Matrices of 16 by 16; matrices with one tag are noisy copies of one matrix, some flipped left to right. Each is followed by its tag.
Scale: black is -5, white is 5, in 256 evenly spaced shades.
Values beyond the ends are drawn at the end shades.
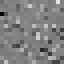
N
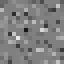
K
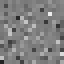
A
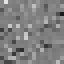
N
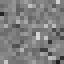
N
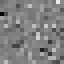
N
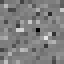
K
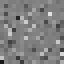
A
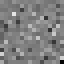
A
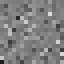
A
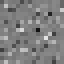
K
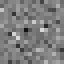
K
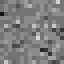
N
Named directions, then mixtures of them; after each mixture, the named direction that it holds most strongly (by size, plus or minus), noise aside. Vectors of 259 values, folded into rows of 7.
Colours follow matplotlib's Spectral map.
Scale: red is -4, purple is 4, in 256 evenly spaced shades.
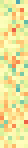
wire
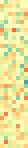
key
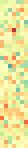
wire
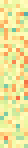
key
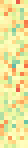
wire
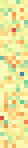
wire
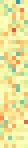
wire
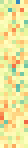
wire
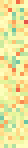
wire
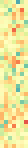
wire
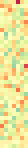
wire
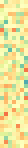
key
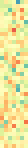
wire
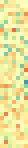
key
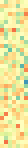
key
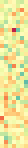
key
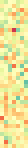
key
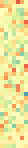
wire
